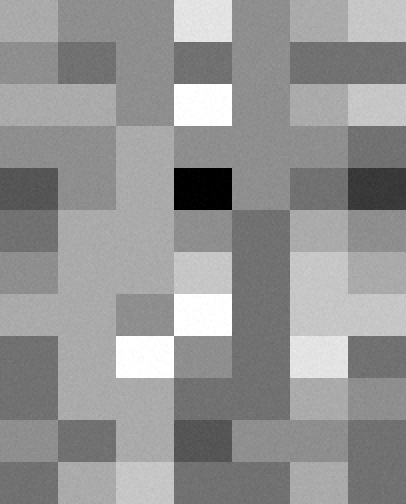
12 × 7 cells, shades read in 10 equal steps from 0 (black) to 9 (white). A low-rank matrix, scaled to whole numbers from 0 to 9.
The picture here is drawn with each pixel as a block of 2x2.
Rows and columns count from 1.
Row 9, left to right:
4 6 9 5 4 8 4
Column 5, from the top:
5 5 5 5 5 4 4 4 4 4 5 4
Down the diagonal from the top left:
6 4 5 5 5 6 6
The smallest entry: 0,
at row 5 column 4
